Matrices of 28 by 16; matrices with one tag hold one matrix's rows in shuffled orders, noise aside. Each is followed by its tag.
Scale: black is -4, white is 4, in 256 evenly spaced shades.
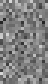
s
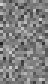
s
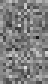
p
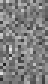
s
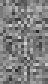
p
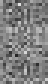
p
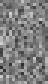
s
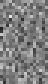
s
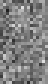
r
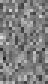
s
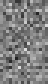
p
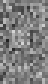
r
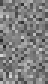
s
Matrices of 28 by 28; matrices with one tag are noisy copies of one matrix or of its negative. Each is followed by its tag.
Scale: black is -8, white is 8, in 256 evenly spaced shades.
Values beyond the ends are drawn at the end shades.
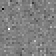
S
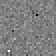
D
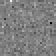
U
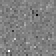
D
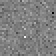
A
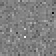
A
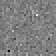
D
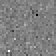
D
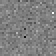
A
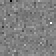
U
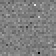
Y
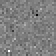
D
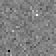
D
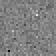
D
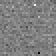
Y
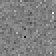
A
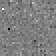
S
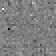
S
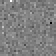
U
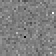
A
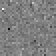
S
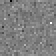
U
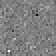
D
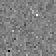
D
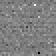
Y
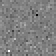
D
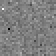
S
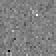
D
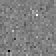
D
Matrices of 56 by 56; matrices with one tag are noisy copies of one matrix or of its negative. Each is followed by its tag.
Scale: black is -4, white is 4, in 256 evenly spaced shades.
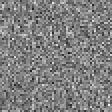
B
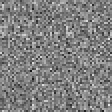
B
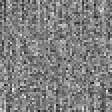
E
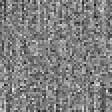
E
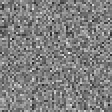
B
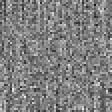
E
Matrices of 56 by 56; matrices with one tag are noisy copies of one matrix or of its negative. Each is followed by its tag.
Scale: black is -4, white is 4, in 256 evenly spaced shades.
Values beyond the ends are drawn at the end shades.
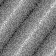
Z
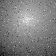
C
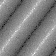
Z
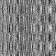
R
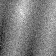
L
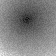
C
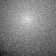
C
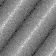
Z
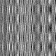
R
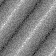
Z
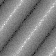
Z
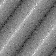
Z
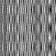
R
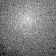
C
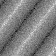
Z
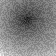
C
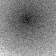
C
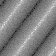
Z
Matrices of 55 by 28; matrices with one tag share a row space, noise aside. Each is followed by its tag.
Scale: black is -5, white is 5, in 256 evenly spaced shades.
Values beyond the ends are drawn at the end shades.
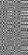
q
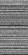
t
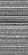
t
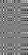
q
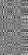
q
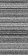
t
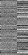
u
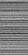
t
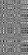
q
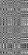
q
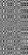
q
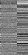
u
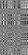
q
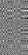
q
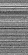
t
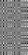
q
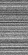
t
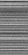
t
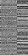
u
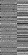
u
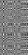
q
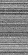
t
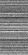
t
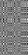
q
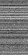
t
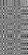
q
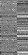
u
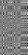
q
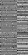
u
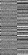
u
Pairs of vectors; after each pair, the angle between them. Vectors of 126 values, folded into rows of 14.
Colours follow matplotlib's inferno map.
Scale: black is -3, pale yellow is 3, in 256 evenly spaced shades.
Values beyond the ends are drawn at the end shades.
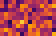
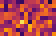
nearly parallel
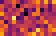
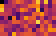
partly aligned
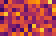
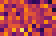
nearly opposite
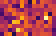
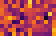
nearly opposite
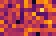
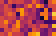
partly opposed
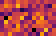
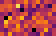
nearly parallel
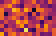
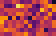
orthogonal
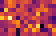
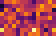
partly aligned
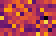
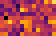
orthogonal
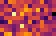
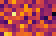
nearly parallel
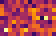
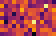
partly aligned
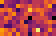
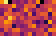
orthogonal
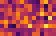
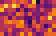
orthogonal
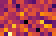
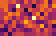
partly opposed
